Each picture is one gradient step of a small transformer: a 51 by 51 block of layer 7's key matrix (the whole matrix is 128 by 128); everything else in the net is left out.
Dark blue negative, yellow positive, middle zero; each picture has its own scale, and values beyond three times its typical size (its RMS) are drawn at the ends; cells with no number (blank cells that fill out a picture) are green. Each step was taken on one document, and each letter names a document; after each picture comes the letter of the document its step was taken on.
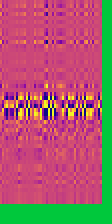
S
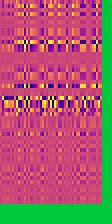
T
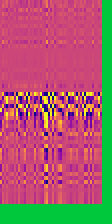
S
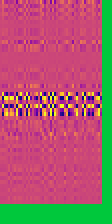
T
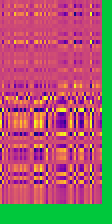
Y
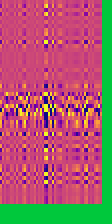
S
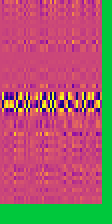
T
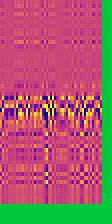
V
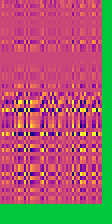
T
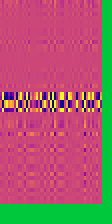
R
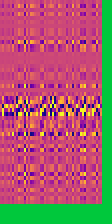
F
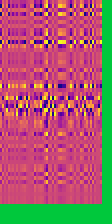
V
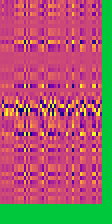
R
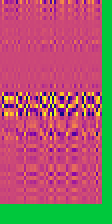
F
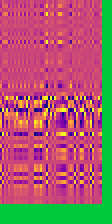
Y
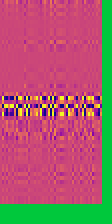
F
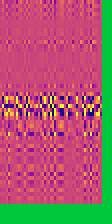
R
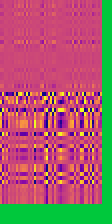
V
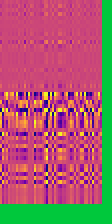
V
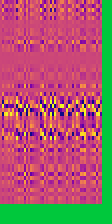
R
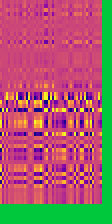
Y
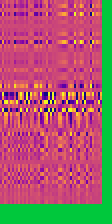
Y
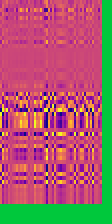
S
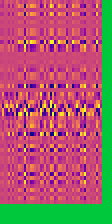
F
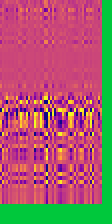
S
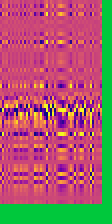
Y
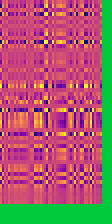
Y
